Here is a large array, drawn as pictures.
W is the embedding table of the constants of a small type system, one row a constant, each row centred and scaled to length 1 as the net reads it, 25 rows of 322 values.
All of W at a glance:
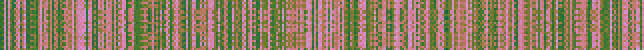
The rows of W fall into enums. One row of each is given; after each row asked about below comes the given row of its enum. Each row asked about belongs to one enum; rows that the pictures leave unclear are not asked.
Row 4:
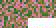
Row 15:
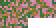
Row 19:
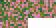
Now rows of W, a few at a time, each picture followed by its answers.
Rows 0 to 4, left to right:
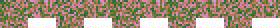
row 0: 19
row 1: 4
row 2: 19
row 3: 19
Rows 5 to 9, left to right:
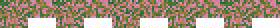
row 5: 15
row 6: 15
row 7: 4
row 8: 15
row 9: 15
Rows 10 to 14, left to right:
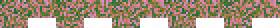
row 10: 4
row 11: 19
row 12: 15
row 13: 4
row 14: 15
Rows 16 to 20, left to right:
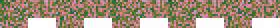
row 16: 19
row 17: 4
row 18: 19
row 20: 4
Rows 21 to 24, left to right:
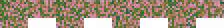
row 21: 19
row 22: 19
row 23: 4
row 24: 15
